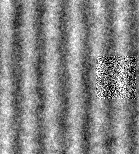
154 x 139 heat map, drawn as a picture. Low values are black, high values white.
On average the colour sits 50% of the way up the scale. Stripes running up and down repeat 6 times from left to right. There is no overall slope. Values change most from cell to cell in the middle right. An odd patch, rougher than its surroundings, sits in the middle right.
